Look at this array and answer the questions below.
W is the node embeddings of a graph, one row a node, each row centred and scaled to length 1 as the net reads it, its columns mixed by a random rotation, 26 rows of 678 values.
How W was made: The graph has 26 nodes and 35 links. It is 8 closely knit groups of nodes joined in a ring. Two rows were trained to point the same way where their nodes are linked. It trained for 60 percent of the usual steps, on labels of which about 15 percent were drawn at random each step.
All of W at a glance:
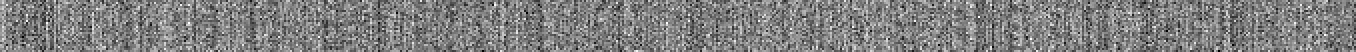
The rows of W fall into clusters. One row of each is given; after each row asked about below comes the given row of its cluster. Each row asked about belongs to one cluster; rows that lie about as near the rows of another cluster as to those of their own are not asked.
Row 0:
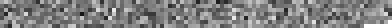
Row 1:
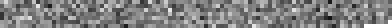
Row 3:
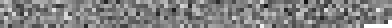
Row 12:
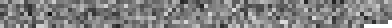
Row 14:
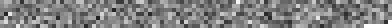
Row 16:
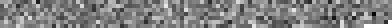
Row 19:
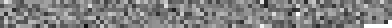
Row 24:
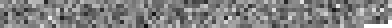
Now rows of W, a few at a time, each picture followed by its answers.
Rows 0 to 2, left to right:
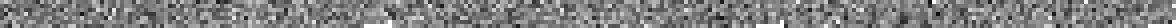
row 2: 24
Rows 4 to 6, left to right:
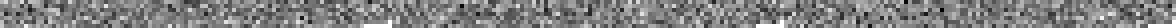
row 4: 24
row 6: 14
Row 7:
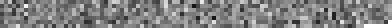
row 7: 16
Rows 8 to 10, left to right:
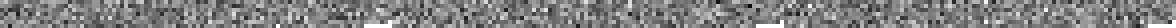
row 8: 0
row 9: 14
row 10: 16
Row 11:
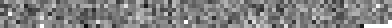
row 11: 12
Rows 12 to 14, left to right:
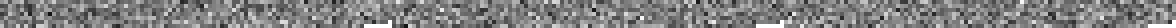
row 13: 19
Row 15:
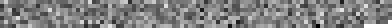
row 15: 19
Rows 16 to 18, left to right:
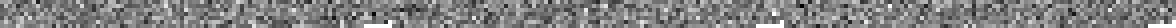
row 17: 0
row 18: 3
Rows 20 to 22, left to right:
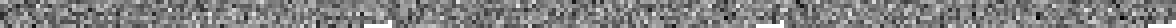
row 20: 0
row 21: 12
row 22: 3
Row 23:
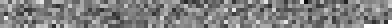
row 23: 24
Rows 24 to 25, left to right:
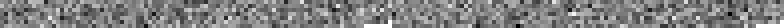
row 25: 1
